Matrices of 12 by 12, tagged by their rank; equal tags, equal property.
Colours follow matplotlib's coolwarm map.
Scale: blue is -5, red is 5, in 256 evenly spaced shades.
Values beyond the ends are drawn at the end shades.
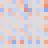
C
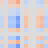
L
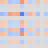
L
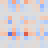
C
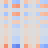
L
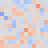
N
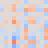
C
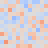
N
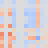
C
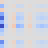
L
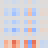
L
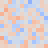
N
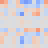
C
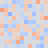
N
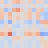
C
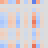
L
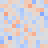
N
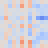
C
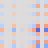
L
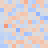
N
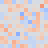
N
